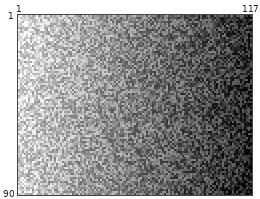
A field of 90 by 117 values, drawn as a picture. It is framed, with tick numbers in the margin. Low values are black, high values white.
Odd rows or columns: none. Slope: up to the left. Grain: fine.
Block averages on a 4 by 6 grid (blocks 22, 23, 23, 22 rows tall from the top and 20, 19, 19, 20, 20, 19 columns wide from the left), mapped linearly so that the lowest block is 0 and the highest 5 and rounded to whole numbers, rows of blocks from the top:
5 4 3 2 1 0 | 5 4 3 2 1 0 | 5 4 3 2 1 0 | 5 4 3 2 1 0
